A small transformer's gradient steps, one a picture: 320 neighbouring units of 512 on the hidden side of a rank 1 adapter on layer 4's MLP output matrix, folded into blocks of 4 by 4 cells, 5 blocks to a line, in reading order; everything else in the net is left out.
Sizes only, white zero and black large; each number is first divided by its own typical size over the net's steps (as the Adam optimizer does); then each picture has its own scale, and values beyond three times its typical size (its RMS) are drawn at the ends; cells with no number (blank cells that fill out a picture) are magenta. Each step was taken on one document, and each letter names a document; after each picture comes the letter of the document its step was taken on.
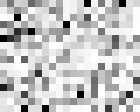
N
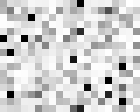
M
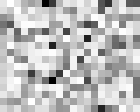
N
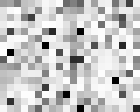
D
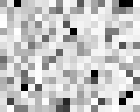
D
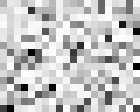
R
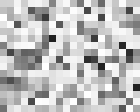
R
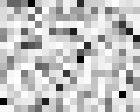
D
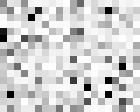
M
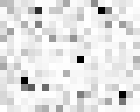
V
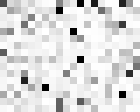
V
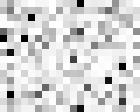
M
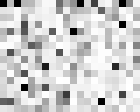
D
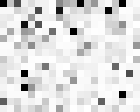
V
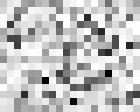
N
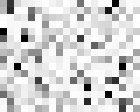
M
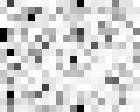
M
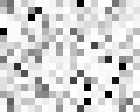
M
